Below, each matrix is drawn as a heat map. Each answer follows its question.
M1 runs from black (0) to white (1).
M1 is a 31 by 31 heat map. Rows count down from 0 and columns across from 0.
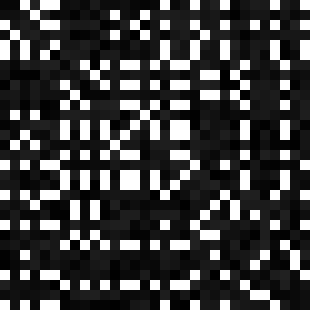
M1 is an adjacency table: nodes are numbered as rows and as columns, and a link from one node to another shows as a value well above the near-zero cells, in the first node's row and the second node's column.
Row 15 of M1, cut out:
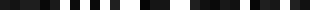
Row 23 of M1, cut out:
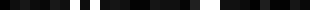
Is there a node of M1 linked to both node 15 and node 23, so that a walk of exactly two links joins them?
no
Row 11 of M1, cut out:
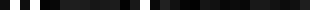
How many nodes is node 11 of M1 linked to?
3
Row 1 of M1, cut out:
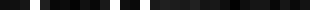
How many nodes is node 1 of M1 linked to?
3
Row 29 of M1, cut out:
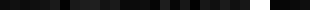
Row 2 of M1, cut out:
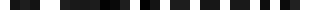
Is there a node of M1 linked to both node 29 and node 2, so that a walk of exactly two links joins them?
yes
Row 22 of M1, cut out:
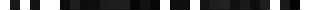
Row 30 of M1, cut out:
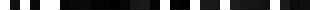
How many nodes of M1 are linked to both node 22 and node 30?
7
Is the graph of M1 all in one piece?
yes
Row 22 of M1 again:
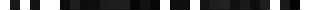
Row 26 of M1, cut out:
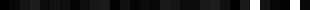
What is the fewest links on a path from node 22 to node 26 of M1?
3
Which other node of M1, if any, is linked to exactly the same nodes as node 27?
node 16
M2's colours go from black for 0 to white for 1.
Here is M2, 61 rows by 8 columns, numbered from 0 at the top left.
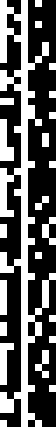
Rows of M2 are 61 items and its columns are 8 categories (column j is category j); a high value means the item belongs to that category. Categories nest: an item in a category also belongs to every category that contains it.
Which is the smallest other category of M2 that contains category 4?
3
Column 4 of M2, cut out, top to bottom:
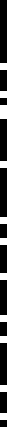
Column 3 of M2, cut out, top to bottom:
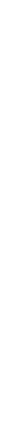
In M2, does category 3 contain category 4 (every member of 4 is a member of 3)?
yes
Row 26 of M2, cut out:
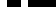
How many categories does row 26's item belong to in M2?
2
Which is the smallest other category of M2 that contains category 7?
4
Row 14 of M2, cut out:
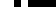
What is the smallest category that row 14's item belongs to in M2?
1
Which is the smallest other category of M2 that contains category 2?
0
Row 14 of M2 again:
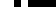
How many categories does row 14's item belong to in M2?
3
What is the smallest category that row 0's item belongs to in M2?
5
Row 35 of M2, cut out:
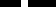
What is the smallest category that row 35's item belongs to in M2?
3
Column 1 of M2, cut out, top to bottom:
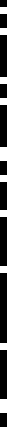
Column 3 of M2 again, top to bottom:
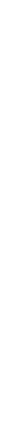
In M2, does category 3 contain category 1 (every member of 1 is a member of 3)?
yes
